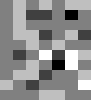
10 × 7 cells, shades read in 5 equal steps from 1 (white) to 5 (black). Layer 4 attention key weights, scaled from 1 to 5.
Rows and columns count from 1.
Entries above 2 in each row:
3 6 6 4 5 4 5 4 5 5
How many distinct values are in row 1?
2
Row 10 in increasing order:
2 2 3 3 3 3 3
